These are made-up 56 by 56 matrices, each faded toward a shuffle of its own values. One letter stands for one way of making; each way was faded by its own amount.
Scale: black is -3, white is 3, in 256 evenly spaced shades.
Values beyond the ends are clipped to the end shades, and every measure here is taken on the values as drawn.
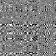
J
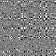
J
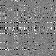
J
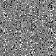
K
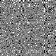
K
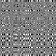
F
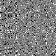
K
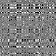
F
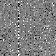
K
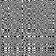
F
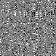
K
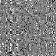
K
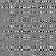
F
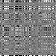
F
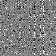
K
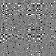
J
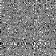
K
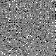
K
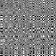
F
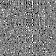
K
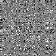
K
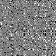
K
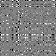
J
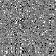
K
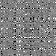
J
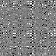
J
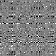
J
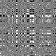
F
